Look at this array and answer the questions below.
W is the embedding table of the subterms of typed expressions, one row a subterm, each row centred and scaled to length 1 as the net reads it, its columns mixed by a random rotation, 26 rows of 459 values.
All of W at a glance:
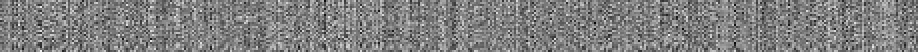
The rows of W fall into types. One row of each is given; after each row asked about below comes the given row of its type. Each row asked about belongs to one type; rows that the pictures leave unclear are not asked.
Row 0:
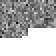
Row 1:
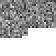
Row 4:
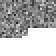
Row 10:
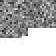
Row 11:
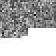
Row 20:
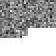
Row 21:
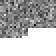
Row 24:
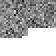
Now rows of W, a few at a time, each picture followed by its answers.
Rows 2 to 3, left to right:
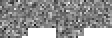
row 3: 20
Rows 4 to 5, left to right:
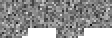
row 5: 21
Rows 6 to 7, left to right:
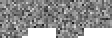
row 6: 4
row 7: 0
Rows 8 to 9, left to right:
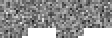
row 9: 4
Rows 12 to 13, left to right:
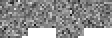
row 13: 24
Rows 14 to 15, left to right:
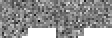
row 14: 11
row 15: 20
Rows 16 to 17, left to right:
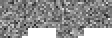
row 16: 1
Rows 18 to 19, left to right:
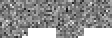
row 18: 1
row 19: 21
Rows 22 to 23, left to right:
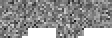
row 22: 1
